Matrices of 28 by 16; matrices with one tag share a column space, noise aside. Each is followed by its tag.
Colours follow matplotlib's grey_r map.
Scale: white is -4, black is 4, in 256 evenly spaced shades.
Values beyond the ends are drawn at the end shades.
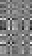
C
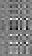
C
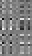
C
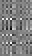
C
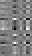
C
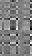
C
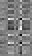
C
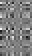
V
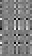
C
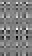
V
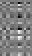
V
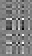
C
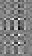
C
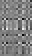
C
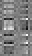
C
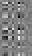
V
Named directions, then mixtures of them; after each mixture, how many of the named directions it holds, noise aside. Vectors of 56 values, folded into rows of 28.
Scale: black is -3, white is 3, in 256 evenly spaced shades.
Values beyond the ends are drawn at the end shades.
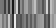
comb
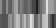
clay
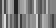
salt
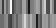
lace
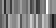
three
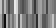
one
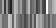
three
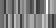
three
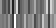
three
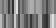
three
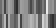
two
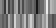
two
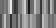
two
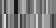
one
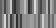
three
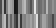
one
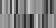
three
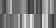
three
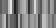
two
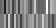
three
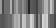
two
